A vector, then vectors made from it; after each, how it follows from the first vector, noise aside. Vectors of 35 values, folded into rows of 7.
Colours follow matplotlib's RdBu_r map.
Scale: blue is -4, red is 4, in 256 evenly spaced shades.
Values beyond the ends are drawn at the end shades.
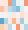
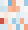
negated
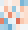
wrapped around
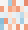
sign-scrambled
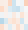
shrunk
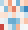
reversed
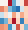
scaled up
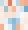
reversed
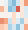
sign-scrambled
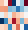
scaled up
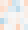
shrunk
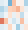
negated
